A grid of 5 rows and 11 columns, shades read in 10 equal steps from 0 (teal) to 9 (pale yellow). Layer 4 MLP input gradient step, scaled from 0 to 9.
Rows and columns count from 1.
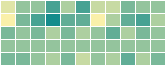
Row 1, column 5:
6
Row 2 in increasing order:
0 2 2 3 3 3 4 6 6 9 9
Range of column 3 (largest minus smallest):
3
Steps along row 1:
down same down up down up same down up same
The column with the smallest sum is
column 4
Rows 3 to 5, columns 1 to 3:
4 5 4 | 5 5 5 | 4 4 5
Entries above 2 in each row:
9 8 11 11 11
